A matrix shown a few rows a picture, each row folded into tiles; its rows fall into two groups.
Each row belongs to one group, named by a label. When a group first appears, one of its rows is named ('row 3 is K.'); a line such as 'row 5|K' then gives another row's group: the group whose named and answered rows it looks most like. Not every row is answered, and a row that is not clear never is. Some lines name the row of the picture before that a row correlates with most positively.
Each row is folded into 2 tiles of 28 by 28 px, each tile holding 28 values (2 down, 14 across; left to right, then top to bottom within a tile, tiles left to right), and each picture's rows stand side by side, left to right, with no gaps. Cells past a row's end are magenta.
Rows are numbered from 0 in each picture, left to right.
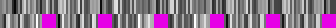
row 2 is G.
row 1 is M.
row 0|G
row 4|M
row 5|M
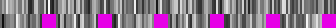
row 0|M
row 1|M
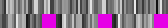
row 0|M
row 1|G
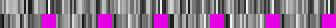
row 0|M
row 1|M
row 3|G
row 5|M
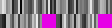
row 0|G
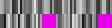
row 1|M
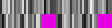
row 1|M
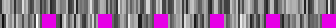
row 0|M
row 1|G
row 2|M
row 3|M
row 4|M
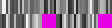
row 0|G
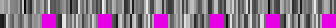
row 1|G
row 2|G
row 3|M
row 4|M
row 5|G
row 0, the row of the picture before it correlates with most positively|0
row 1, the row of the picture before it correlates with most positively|1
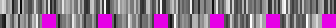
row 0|G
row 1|M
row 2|M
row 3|G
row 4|G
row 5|G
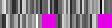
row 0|G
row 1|M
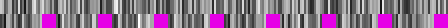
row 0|G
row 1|M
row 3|M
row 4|G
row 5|M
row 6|M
